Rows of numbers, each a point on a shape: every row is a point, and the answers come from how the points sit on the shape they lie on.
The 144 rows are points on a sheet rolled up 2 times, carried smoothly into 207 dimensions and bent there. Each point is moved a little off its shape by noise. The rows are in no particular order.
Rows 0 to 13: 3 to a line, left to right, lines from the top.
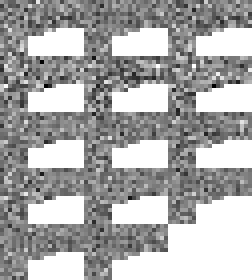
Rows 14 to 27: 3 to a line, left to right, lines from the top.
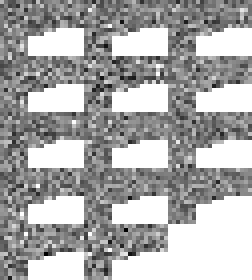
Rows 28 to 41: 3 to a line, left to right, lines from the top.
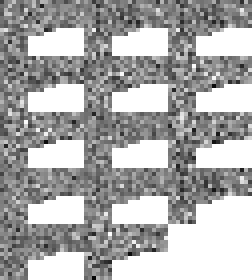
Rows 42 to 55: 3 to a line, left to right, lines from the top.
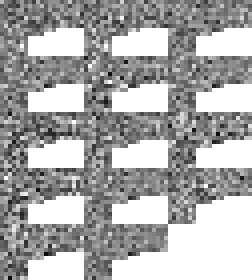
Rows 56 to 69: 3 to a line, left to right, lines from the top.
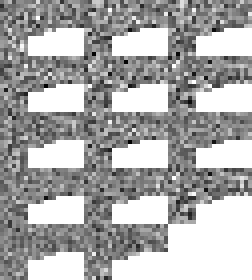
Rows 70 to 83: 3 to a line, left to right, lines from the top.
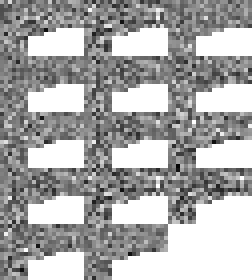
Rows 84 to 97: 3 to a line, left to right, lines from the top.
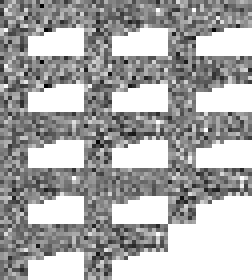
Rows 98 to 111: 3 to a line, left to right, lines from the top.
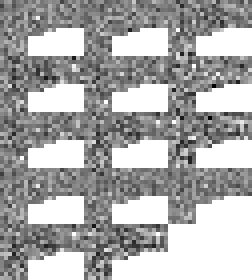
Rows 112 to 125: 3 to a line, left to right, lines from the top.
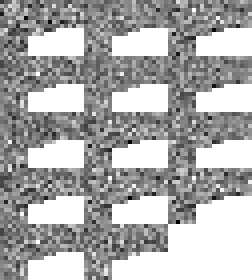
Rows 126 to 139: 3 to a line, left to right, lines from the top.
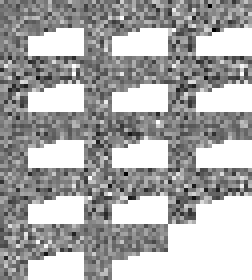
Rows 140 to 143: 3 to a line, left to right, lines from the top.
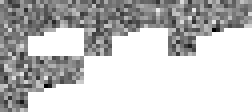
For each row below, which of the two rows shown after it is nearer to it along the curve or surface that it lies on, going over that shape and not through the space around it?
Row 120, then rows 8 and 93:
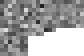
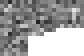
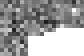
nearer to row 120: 8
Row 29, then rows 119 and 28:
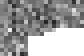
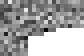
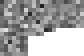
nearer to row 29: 28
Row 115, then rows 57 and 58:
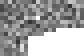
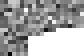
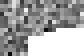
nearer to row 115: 57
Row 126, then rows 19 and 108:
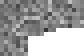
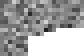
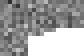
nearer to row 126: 19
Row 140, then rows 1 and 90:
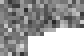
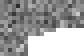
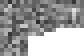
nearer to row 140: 90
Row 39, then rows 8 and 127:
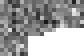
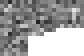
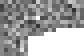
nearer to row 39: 8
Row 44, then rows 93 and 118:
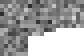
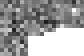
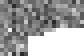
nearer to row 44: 93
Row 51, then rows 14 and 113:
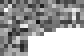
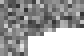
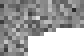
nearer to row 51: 14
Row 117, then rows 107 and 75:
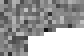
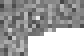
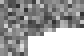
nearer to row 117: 107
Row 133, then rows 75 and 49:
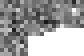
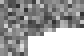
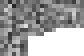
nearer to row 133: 49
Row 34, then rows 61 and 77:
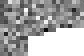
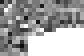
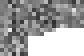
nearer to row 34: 61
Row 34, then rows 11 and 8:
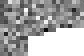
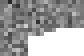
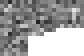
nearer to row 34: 8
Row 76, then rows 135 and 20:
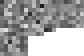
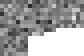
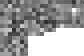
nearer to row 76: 135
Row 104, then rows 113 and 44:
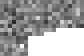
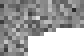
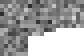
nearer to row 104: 113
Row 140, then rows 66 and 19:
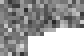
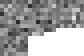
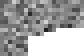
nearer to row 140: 66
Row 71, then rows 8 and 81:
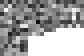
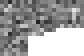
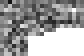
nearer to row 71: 81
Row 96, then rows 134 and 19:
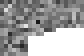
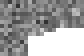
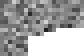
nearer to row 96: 19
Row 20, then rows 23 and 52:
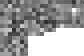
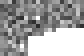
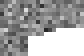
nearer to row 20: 52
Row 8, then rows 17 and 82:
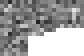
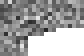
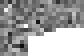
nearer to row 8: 82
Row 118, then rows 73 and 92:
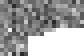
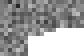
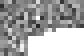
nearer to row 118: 92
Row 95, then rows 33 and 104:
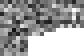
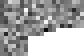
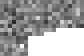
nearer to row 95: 33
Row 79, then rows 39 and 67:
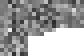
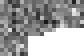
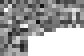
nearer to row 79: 39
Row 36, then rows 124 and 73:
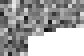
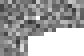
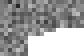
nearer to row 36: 124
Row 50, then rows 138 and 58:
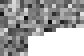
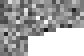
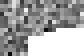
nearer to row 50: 58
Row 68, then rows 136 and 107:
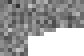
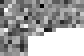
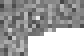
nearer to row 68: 107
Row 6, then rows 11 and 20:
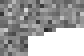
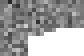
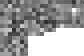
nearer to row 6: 20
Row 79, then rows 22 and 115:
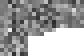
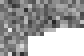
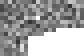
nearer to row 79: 22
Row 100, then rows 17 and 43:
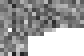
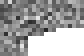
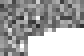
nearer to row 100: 43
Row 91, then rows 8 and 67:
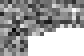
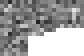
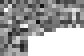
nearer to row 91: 67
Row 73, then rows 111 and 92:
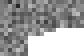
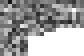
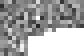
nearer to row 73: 92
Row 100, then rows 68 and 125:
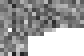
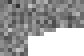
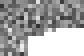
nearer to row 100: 125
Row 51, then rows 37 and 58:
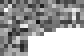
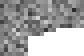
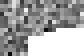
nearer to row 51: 58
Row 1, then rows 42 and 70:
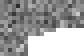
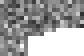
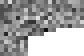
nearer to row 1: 42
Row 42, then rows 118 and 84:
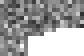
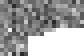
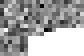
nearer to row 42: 118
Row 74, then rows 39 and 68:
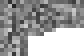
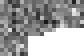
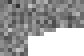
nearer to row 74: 39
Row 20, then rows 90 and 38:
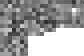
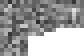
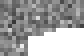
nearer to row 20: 90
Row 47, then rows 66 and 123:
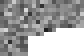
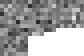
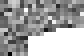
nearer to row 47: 66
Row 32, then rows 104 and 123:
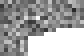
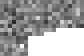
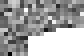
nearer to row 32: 123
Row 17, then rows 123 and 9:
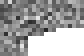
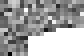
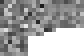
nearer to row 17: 123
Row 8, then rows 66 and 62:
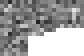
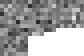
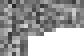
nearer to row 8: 62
